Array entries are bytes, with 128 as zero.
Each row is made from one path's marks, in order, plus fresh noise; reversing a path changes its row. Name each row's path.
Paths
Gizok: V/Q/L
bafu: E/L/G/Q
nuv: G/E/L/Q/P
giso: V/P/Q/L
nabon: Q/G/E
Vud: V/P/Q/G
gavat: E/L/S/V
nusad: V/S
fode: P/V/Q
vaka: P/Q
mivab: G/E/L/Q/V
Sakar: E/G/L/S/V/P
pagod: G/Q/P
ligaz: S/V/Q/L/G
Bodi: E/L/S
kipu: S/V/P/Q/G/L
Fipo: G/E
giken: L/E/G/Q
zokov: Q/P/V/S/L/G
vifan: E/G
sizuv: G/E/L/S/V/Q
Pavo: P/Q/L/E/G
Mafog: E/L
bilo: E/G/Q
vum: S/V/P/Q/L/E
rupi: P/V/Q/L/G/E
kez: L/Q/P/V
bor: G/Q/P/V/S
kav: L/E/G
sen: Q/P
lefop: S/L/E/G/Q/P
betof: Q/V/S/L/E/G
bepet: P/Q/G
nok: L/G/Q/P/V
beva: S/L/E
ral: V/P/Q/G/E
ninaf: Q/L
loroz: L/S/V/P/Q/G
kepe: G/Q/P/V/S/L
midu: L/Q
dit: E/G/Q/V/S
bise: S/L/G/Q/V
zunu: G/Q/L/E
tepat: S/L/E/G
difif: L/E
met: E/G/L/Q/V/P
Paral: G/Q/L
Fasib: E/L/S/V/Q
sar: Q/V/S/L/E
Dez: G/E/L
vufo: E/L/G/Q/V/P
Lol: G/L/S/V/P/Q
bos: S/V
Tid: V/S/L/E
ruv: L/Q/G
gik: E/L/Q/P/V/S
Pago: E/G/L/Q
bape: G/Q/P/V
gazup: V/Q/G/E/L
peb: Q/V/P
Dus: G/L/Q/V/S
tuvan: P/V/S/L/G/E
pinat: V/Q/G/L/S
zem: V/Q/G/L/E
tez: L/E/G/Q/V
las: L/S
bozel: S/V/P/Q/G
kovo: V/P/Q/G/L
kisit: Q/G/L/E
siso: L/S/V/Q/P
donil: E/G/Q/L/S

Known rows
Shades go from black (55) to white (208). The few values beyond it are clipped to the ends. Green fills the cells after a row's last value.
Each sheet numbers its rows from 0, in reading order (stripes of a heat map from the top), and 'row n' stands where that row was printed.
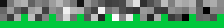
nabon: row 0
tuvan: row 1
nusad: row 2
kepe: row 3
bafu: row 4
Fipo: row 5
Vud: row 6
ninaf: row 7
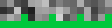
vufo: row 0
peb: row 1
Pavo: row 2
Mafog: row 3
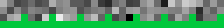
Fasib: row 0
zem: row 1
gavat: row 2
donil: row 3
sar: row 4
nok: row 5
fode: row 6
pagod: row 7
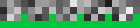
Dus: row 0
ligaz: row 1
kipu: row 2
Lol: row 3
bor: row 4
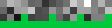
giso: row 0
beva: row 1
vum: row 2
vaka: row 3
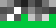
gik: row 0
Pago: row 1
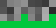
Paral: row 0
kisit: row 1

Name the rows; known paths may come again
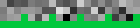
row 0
pinat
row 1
rupi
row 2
vifan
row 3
bise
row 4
giso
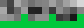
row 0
midu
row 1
nuv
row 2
bepet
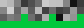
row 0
bape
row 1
ral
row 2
Sakar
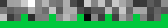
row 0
ruv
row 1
vaka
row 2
dit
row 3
sen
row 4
kez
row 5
difif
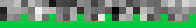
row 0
peb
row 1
nusad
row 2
kisit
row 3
gazup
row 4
met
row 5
Pavo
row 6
fode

